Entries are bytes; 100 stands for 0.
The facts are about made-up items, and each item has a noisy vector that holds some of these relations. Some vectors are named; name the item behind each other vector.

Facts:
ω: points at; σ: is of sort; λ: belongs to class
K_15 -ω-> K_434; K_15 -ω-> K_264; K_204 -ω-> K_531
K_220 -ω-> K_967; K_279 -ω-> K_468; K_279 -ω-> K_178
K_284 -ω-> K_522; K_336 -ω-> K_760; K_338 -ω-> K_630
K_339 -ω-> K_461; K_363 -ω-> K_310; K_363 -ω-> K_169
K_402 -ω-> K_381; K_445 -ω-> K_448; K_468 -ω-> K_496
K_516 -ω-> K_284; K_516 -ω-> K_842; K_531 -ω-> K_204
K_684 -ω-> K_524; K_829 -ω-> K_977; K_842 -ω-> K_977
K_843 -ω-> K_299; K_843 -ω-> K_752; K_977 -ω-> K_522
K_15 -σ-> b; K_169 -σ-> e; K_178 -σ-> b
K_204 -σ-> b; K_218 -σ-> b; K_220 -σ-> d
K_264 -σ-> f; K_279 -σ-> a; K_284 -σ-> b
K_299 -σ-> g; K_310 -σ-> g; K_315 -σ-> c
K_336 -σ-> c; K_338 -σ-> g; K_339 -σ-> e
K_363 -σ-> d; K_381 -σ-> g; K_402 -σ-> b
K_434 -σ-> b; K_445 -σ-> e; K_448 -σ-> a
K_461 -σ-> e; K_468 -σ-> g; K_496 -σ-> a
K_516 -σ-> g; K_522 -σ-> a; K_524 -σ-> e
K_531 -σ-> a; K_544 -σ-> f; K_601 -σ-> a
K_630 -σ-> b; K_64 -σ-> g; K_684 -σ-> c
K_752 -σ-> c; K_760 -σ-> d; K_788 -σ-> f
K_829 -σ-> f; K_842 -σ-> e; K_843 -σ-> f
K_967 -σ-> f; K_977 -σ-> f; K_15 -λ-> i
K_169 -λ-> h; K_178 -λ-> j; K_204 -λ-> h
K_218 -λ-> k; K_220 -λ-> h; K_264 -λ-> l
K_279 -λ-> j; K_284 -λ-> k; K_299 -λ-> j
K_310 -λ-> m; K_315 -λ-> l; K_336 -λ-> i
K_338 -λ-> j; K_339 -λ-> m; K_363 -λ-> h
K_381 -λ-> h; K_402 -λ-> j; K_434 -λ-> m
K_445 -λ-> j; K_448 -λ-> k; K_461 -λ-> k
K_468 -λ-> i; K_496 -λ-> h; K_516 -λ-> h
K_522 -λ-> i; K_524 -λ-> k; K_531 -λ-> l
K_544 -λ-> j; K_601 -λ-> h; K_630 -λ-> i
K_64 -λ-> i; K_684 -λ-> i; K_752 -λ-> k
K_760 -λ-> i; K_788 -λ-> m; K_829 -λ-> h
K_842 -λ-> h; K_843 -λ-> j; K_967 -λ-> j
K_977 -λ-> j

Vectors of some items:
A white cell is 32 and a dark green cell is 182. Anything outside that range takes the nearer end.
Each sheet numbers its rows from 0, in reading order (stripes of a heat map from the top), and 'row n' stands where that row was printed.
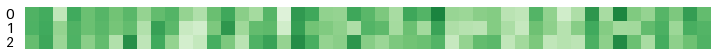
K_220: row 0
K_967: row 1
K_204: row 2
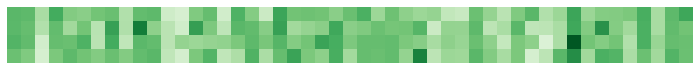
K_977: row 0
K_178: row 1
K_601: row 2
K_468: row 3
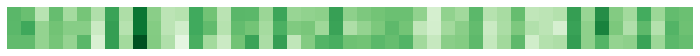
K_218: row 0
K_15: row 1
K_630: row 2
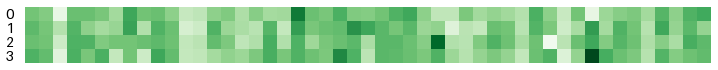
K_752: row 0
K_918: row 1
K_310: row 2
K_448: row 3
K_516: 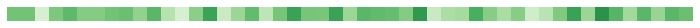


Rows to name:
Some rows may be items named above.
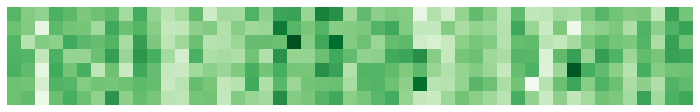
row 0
K_169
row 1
K_752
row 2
K_339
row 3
K_760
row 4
K_448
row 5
K_310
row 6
K_315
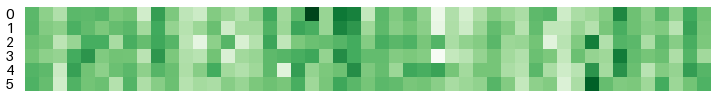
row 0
K_445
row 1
K_169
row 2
K_338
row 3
K_524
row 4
K_363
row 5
K_522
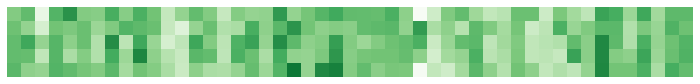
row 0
K_684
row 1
K_299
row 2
K_204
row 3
K_284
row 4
K_842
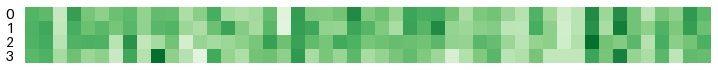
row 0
K_363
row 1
K_220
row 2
K_531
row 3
K_434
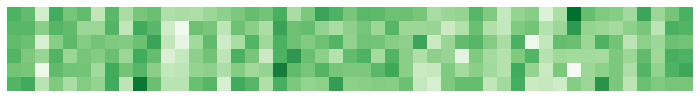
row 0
K_522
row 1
K_264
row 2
K_381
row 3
K_843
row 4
K_752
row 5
K_402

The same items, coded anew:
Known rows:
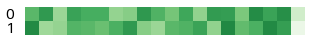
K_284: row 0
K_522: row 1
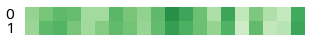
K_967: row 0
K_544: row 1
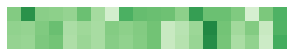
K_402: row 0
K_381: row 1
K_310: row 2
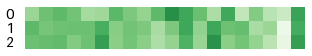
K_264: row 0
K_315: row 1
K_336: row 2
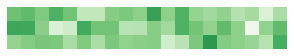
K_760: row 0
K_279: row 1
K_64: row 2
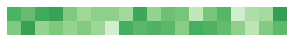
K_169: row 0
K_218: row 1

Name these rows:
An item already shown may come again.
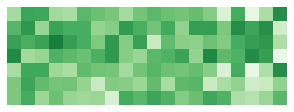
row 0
K_843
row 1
K_284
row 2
K_842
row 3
K_522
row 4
K_843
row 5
K_220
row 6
K_434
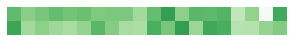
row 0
K_752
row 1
K_448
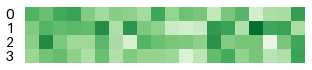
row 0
K_169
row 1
K_516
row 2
K_15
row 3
K_338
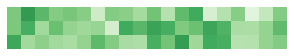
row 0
K_363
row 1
K_630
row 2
K_448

